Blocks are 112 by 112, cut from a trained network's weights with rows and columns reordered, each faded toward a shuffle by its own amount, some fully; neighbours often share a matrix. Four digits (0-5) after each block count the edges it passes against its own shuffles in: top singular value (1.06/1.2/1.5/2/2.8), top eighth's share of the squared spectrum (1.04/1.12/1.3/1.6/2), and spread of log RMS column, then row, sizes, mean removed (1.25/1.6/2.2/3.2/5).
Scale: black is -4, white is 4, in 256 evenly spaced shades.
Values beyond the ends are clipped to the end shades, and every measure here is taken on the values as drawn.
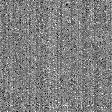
3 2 0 1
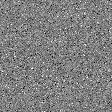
0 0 0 0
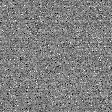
2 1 0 0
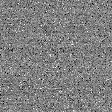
2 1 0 0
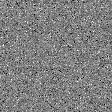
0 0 0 0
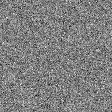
0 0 0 0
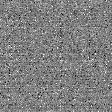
3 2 2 0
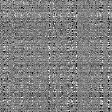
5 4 4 1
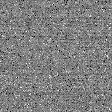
2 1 1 0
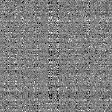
4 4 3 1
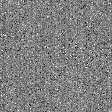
2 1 0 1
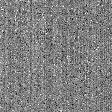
3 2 0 1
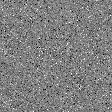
0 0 0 0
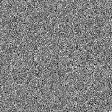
3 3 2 1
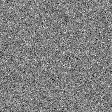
0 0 0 0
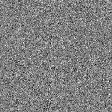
2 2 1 1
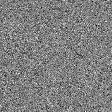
2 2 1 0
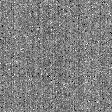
3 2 0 1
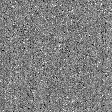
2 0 0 0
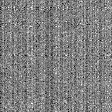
4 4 1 3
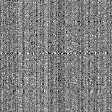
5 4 2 3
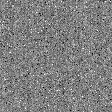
1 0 0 0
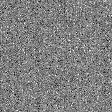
1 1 0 0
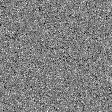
1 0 0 0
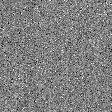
1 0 0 0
